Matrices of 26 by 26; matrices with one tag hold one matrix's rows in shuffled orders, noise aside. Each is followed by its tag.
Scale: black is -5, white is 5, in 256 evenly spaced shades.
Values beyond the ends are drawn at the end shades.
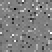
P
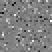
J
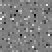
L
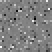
L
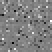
J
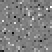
J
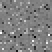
L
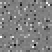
L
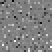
J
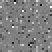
P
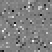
J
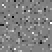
J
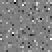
P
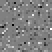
J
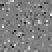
J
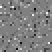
L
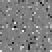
P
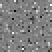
P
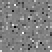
P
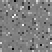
P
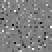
J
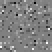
L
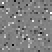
J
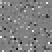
L
